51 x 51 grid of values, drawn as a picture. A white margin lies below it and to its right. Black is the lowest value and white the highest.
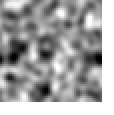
The texture is blotchy. There are no lone odd cells. There is no overall slope.
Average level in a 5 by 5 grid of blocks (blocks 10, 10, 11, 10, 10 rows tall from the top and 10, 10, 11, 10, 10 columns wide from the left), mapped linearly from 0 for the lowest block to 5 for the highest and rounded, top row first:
43344 | 33334 | 03241 | 34543 | 44242
